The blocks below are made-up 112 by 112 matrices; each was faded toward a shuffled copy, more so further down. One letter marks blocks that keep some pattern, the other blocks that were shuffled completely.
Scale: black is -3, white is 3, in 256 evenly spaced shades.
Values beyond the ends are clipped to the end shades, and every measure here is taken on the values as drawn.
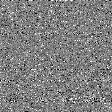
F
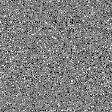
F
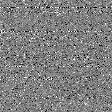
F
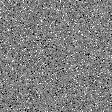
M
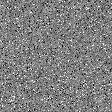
M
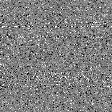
F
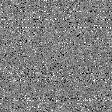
F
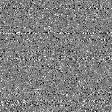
F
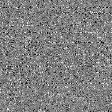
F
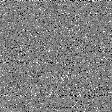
F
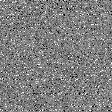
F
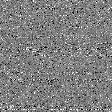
F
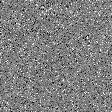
M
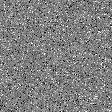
M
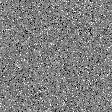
M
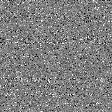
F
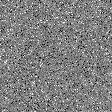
M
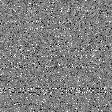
F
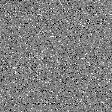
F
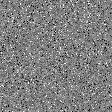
M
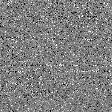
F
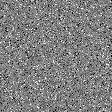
M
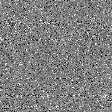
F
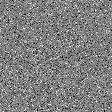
M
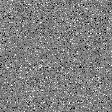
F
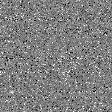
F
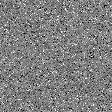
M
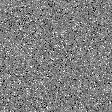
M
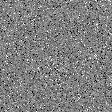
M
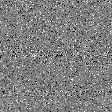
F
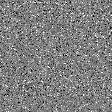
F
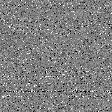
F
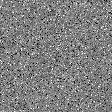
M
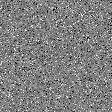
M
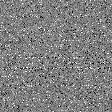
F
